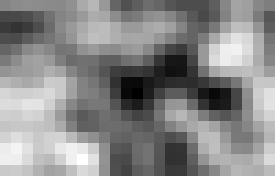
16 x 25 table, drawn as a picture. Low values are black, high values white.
The centre is the ninth with the lowest average. Neither half mirrors the other. Values change most from cell to cell in the middle right. The ninth with the highest average is the bottom left. No single row or column stands out from its neighbours.
